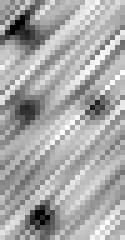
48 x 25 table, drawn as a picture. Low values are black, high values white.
Dips: four. Grain: diagonal, up to the right. Mirror symmetry: none.
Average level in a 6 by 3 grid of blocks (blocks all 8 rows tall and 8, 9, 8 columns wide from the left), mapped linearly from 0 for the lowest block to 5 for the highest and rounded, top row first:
0 4 5 | 4 4 4 | 1 4 3 | 3 5 4 | 2 4 4 | 3 2 5
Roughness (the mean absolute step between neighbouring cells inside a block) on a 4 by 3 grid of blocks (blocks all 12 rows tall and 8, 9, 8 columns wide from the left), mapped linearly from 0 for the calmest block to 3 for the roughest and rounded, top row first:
3 0 2
1 0 3
0 1 0
2 1 0
